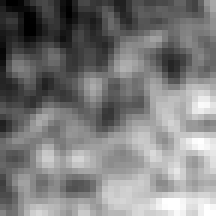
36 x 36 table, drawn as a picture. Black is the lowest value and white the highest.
The field is mottled with small blotches. The ninth with the lowest average is the top left. On average the colour sits 50% of the way up the scale. No lone cell stands out from its neighbours. The halves do not mirror each other. There is an overall slope up to the bottom right. No regular stripes run through it.
